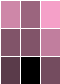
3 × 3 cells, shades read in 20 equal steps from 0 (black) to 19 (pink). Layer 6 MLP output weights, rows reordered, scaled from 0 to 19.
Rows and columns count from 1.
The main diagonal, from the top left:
16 10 9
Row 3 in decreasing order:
9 7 0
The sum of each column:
33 22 43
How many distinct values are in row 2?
2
